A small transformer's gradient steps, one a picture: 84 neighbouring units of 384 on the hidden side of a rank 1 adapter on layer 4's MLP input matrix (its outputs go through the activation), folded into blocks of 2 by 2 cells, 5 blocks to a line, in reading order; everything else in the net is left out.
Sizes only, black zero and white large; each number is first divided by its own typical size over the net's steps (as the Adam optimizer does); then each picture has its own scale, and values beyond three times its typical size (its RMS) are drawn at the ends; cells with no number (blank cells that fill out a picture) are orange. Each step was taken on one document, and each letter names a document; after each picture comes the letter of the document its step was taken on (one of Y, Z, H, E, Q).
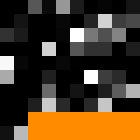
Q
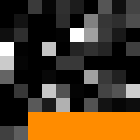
Q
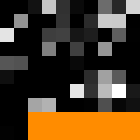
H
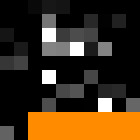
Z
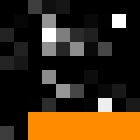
Z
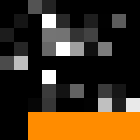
Z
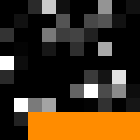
H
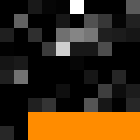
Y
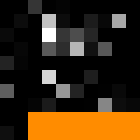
Z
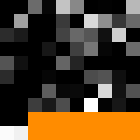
Q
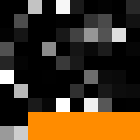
Q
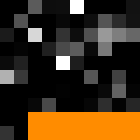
Y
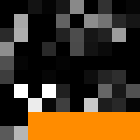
Q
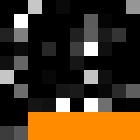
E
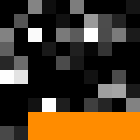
Y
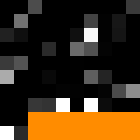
E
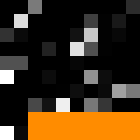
E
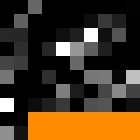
E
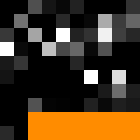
Y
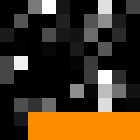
H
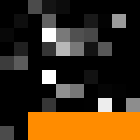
Z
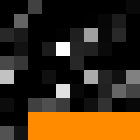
E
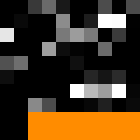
H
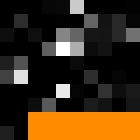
Y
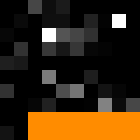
Z
